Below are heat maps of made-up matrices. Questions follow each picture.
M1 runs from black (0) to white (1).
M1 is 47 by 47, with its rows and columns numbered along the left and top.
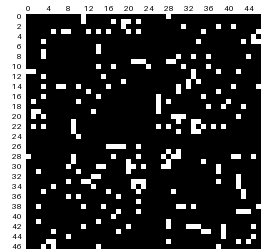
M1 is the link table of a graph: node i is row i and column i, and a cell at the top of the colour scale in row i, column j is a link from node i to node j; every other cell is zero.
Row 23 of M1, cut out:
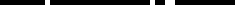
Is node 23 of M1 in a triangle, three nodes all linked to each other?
no
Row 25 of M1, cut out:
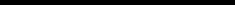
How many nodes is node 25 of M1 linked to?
0
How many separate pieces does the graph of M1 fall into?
2
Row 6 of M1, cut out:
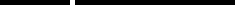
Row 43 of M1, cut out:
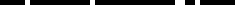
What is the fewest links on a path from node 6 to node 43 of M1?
4
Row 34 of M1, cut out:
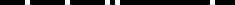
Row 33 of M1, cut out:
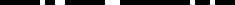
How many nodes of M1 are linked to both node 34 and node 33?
3
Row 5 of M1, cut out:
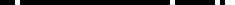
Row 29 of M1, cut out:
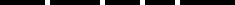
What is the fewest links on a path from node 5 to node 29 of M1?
3
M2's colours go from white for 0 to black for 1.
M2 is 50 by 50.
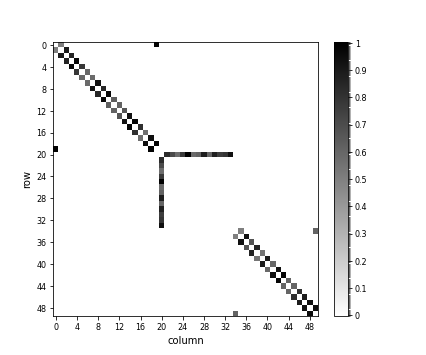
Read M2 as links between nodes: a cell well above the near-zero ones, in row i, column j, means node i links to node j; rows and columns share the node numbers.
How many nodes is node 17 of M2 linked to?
2
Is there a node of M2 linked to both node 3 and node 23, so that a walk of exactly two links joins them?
no
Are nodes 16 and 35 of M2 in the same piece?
no
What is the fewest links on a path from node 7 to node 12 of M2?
5
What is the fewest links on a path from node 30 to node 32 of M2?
2
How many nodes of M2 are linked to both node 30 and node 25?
1
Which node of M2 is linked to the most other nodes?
node 20
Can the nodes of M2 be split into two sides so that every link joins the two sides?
yes
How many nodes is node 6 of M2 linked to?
2
